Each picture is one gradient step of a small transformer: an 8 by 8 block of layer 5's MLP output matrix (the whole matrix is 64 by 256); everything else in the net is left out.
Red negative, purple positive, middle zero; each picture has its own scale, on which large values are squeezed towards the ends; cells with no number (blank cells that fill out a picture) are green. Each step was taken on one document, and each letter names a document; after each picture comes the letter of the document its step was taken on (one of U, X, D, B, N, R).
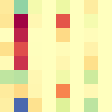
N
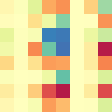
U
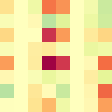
U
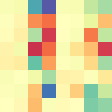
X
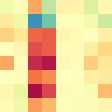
X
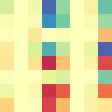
U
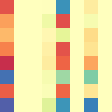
N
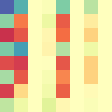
N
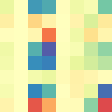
X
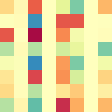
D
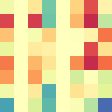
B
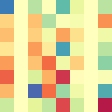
D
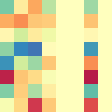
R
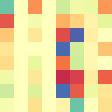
D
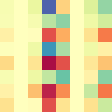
U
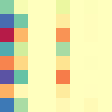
N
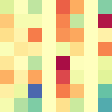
D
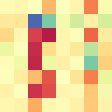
X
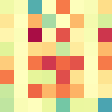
D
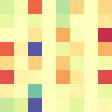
D
